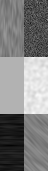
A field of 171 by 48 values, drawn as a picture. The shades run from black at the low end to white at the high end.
The table splits into 3 rows of 2 panels. Panel 1,1: middling, streaked downward, faint in contrast. Panel 1,2: low, fine-grained. Panel 2,1: high, flat. Panel 2,2: very high, blotchy, faint in contrast. Panel 3,1: very low, streaked across, faint in contrast. Panel 3,2: middling, slanting down to the right, faint in contrast.
